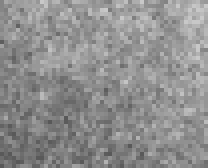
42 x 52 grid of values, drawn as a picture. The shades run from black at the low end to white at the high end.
The histogram is bell-shaped. Neither half mirrors the other. There is an overall slope up to the top right. The ninth with the lowest average is the bottom left.
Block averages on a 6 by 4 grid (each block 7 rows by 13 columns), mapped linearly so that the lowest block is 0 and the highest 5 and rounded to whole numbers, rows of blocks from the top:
4 4 5 5
3 4 4 4
2 3 3 4
2 1 2 4
1 1 2 3
0 1 1 2
